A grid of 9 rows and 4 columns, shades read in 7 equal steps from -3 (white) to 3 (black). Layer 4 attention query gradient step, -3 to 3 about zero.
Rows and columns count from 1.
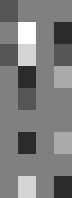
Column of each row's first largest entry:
1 4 1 2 2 1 2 1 4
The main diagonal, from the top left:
1 -3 0 -1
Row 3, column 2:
-2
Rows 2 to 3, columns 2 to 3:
-3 0 / -2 0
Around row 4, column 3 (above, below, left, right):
0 0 2 -1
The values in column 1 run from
0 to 1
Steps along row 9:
down up up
